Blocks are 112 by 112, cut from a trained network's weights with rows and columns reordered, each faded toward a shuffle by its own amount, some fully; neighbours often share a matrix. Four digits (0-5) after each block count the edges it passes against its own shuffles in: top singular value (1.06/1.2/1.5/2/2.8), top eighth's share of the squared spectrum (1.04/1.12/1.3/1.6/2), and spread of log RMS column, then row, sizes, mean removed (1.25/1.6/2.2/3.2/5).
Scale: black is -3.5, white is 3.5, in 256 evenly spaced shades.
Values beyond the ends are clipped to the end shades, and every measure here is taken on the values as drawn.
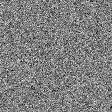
0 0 0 0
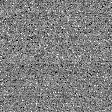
2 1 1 0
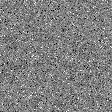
0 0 0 0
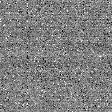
2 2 2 0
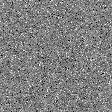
0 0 0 0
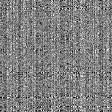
4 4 1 3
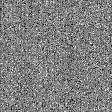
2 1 0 0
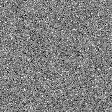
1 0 0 0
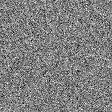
0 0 0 0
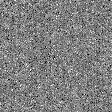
1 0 0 0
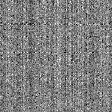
4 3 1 3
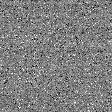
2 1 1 0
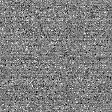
3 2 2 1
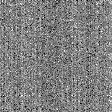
3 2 0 2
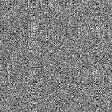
3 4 2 2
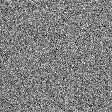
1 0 0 0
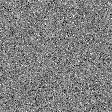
0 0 0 0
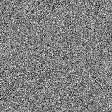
2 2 0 0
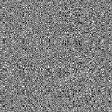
4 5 3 3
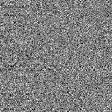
3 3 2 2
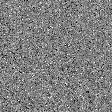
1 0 0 0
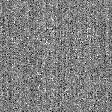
3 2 0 1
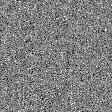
1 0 0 0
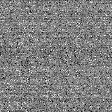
3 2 2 0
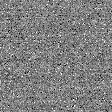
2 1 1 0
